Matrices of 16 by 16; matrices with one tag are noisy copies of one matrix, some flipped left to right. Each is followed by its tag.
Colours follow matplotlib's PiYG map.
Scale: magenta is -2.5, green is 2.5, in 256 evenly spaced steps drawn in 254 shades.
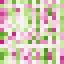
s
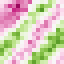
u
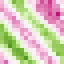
u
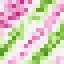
u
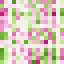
s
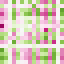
s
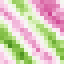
u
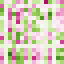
s
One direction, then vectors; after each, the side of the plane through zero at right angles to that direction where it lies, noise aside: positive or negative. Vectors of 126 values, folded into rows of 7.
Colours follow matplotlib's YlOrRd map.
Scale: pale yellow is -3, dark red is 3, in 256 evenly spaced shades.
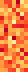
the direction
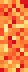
negative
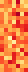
positive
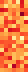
negative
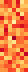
positive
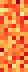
positive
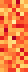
positive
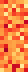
positive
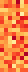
positive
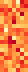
negative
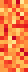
positive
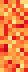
positive
